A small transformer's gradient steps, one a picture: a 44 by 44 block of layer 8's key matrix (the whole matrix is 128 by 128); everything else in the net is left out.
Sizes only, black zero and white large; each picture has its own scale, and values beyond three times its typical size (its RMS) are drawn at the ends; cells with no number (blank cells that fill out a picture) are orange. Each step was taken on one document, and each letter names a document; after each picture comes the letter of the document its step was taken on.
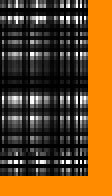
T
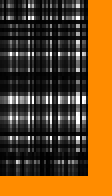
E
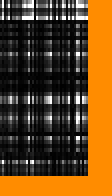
E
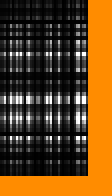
E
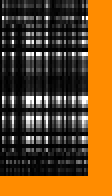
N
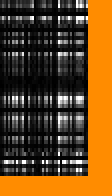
N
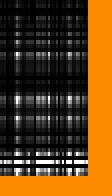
T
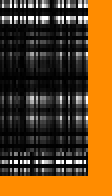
T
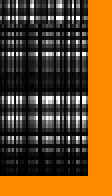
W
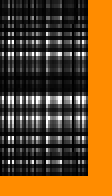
W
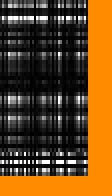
T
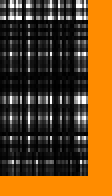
E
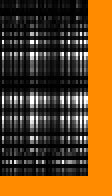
T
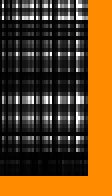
E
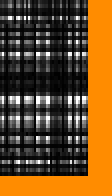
W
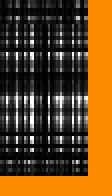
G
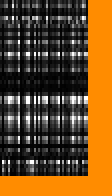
G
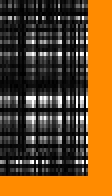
N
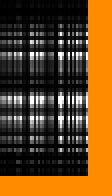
T
